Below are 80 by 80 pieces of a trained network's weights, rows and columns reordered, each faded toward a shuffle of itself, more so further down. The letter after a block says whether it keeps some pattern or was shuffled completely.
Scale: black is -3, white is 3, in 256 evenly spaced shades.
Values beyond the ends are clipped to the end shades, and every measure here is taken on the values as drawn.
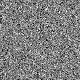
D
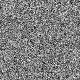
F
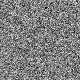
F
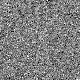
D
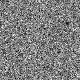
D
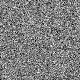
D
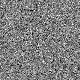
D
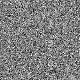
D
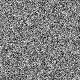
F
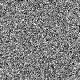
D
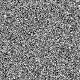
D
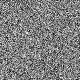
F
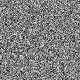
D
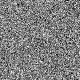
F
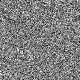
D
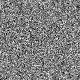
F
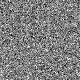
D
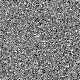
D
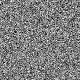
F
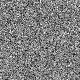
F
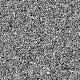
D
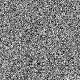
D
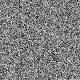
F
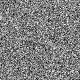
F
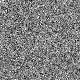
F
